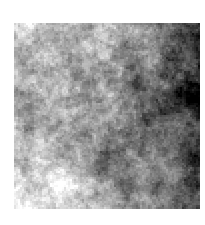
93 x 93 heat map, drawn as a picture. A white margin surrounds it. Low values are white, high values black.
The ninth with the lowest average is the bottom left. The middle right is the ninth with the highest average. There are no regular stripes. The field climbs toward the right. No row or column stands out.
